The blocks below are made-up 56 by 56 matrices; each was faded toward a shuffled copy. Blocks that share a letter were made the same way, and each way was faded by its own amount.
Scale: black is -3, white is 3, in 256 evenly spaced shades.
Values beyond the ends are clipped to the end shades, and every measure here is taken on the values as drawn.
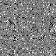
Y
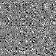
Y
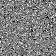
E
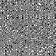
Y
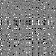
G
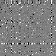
G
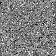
E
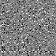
Y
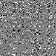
Y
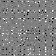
G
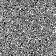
E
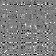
G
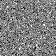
E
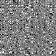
Y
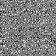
Y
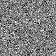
E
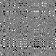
G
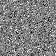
E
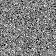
E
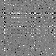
G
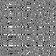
G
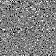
Y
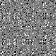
Y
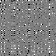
G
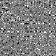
Y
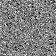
E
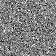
E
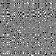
G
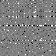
G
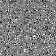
Y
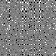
G
